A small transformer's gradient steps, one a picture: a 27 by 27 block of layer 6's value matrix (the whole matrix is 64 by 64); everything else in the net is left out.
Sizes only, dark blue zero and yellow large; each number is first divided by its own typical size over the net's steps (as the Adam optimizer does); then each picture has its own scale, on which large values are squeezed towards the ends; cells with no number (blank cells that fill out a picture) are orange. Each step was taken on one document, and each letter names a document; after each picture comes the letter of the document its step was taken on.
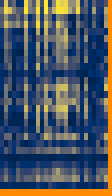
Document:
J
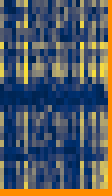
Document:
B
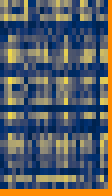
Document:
J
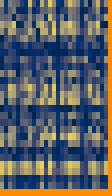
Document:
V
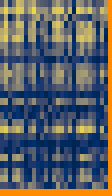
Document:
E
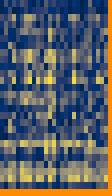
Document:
V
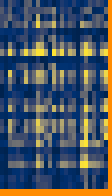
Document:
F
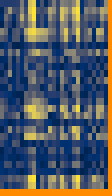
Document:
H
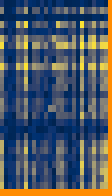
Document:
B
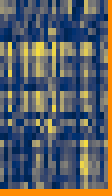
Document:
F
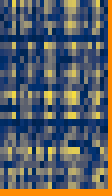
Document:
V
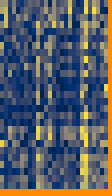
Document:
F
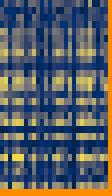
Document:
E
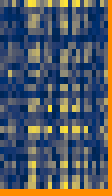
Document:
H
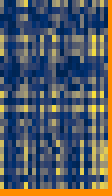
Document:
B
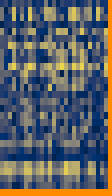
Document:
V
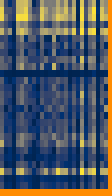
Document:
B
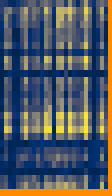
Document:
J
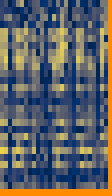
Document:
E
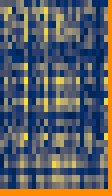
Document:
J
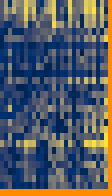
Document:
F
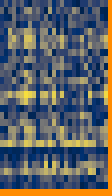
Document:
V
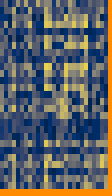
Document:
V
